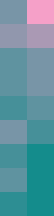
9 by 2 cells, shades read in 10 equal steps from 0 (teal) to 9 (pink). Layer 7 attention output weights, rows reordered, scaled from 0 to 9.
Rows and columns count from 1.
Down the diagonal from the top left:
4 6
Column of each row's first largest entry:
2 2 2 2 2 1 1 1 1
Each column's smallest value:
1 0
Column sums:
27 28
